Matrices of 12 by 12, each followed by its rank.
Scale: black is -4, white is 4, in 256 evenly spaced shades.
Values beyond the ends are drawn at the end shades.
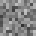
full rank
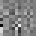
two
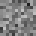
full rank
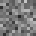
full rank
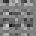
two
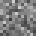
full rank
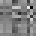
two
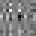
two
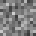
full rank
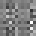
two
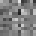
two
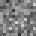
full rank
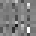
two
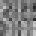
two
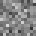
full rank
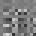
two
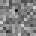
full rank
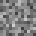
full rank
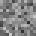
full rank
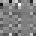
two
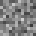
full rank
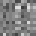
two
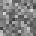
full rank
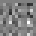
two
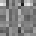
two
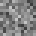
full rank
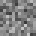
full rank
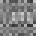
two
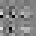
two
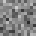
full rank
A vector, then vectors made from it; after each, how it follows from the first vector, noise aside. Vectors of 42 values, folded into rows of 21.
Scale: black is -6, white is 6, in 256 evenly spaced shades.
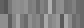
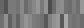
sign-scrambled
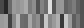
scaled up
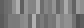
reversed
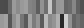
scaled up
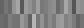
reversed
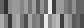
scaled up
